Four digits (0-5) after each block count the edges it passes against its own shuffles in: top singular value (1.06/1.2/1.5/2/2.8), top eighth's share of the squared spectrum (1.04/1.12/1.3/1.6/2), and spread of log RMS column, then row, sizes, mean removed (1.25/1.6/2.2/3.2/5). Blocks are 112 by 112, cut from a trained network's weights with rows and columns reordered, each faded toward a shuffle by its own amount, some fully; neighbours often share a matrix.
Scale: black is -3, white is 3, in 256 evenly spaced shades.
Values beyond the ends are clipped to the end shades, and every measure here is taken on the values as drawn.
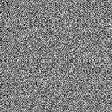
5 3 1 1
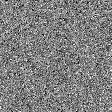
0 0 0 0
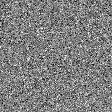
1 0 0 0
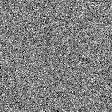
2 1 0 0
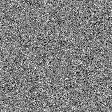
0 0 0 0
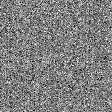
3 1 0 1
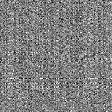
4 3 0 3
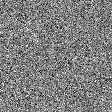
2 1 0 0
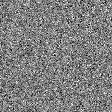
3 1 0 0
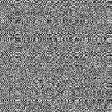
5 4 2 4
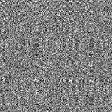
4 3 1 2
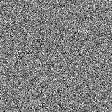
3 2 0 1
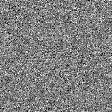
3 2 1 1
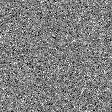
1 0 0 0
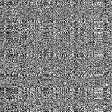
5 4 1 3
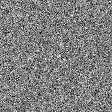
0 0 0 0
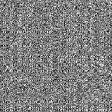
4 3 1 3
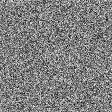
1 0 0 0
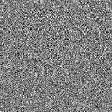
4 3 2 2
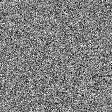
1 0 0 0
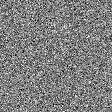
0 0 0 0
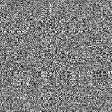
4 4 2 3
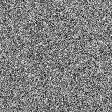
2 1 0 0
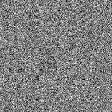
4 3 0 2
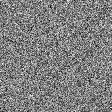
0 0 0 0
